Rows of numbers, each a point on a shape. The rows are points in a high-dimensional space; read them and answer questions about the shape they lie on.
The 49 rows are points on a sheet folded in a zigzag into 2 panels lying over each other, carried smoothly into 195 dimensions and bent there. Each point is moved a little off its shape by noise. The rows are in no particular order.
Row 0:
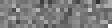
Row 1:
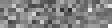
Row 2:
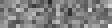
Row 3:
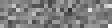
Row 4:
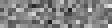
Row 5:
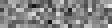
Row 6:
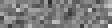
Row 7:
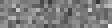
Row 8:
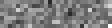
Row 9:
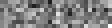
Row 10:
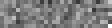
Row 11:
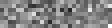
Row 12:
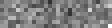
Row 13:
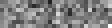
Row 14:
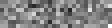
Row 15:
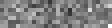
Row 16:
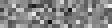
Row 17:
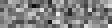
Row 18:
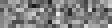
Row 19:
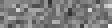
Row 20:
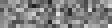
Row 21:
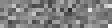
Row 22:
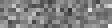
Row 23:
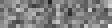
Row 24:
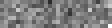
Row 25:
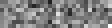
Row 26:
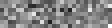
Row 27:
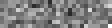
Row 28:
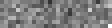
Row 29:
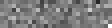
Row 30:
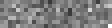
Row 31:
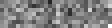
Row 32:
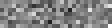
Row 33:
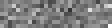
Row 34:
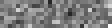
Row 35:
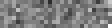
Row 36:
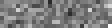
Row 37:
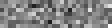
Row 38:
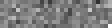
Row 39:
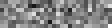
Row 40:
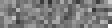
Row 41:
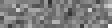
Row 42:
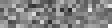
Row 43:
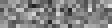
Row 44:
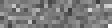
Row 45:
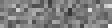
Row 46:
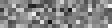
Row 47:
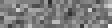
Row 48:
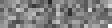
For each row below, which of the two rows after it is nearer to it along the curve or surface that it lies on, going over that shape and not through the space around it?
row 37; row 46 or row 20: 46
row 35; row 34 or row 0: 0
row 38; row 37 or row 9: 9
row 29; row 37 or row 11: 11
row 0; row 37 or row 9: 9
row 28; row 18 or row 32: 18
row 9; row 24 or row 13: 13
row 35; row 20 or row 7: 7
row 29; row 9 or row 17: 9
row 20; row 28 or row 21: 28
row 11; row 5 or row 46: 46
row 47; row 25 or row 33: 33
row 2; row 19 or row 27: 27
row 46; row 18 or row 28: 18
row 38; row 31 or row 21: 31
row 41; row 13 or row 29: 13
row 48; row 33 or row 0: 0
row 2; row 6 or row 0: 0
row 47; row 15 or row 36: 36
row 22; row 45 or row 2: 2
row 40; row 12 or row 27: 12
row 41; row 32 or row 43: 32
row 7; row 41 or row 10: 10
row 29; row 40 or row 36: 40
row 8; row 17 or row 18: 17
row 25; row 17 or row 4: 17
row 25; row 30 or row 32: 30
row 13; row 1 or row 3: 1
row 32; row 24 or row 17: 17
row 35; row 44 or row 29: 29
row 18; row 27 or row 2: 2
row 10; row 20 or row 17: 20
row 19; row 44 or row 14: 44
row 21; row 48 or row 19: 19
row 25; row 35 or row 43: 43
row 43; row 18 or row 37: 18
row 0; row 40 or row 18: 40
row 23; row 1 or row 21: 1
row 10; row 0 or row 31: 0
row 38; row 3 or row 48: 48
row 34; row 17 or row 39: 17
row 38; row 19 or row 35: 35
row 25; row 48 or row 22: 48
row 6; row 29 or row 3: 3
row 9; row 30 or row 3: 30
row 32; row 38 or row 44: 44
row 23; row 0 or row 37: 0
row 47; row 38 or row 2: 2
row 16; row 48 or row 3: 3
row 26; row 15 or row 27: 15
